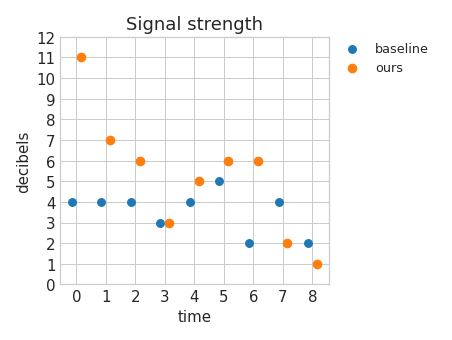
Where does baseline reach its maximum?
5
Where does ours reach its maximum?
0
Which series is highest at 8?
baseline
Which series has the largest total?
ours
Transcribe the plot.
Title: Signal strength
x-axis: time, ticks 0 1 2 3 4 5 6 7 8
y-axis: decibels, ticks 0 1 2 3 4 5 6 7 8 9 10 11 12
Legend: baseline, ours
Values:
baseline: 4 4 4 3 4 5 2 4 2
ours: 11 7 6 3 5 6 6 2 1
